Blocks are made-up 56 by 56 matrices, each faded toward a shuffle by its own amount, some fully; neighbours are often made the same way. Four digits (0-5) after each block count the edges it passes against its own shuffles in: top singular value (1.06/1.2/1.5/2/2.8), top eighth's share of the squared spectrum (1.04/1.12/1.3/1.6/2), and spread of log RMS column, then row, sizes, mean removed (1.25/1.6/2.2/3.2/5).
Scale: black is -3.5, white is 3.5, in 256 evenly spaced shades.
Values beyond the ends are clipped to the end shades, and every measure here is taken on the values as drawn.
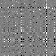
4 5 2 2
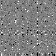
4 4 2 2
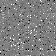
3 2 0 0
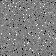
0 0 0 0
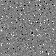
1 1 0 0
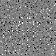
3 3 1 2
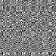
4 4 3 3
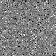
3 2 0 0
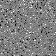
0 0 0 1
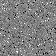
0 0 0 0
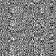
4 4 2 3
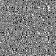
3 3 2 1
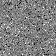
1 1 0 0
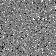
0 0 0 0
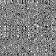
4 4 2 2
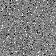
2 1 0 0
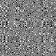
4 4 2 2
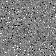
0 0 0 0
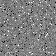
0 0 0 0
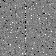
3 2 1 0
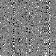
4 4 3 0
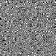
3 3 1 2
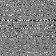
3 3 0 3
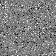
0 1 0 1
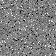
0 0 0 1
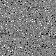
1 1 0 1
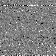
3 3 0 2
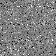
1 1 0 1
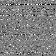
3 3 0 3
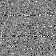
1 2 0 2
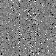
3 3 2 0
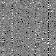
4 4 2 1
